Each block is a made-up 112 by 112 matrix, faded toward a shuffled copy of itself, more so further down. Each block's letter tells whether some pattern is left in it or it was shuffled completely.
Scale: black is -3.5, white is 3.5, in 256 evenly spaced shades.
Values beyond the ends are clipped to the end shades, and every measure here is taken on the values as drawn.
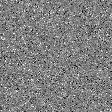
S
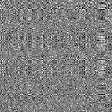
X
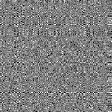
X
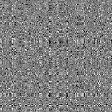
X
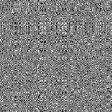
X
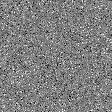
S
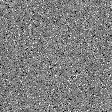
S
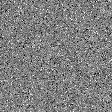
S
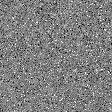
S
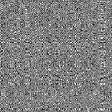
X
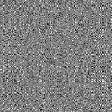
X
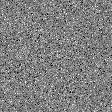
S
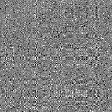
X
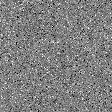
S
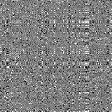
X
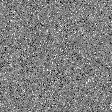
S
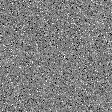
S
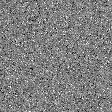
S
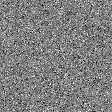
S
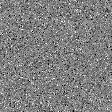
S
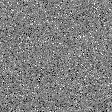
S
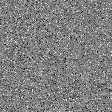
S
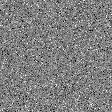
S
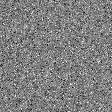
S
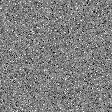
S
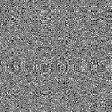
X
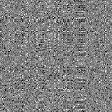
X
